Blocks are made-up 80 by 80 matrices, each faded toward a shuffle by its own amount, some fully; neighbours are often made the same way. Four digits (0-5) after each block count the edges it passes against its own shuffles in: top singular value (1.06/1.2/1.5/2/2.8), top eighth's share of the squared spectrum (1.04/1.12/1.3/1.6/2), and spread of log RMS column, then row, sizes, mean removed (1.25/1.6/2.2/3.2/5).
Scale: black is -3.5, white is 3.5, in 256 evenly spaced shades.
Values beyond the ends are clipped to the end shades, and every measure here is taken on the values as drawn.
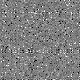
4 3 1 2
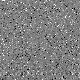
3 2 0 0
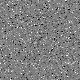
0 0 0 0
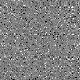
4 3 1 2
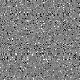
4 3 1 2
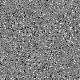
3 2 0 0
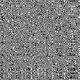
4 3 2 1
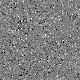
0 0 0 0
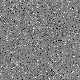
0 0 0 0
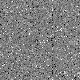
1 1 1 0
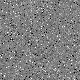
0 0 1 0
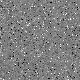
0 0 1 0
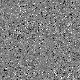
1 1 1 1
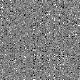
1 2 3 2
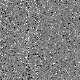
1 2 2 0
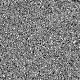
0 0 0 0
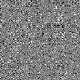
4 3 2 2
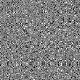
4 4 2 2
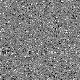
3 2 0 1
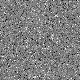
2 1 0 0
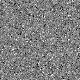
2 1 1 0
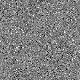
3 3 1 1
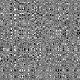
4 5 3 3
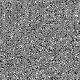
3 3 1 1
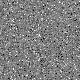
0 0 0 0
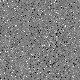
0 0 0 0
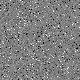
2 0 0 0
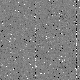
4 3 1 0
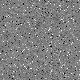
1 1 0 0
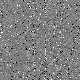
2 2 1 0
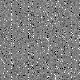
4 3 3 1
